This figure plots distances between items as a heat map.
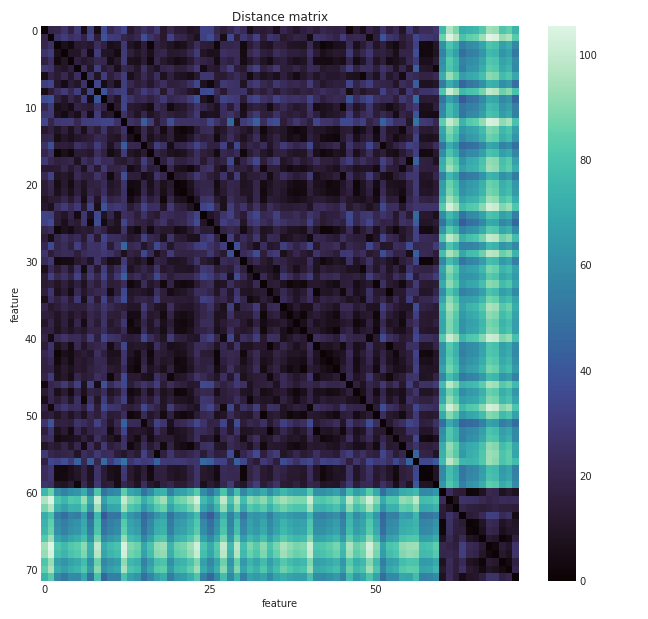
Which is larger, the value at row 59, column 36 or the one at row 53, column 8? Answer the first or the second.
the second
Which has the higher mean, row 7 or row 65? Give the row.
65
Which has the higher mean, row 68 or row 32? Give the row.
68
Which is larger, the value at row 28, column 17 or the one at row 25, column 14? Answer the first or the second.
the first
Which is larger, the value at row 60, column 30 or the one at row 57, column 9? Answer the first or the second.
the first
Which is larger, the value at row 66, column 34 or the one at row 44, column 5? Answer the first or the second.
the first
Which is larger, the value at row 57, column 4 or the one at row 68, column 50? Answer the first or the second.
the second
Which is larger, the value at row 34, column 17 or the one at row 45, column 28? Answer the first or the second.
the first
